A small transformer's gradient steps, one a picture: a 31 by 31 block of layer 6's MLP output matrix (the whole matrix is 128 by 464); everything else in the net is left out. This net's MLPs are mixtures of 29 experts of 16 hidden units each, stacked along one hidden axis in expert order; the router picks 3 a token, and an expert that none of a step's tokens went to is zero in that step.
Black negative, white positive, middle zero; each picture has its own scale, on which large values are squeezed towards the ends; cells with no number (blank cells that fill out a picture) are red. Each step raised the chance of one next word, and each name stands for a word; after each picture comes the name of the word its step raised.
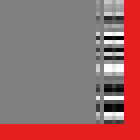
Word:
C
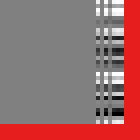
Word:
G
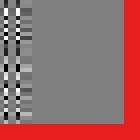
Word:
C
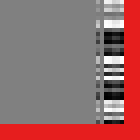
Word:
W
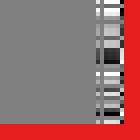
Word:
G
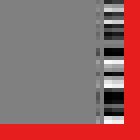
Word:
C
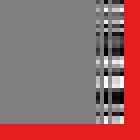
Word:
C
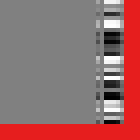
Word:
W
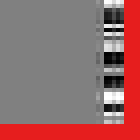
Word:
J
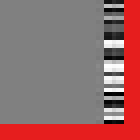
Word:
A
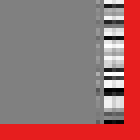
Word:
A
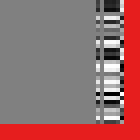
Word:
A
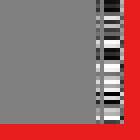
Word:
A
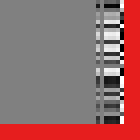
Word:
W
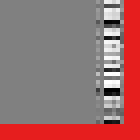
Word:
A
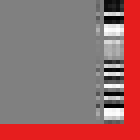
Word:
G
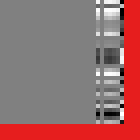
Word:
G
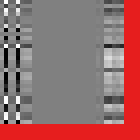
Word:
J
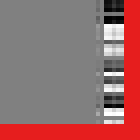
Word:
G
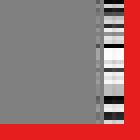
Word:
J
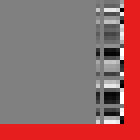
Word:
C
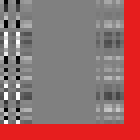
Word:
W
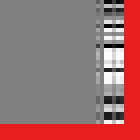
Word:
J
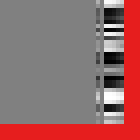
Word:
J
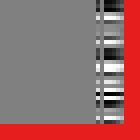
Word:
A
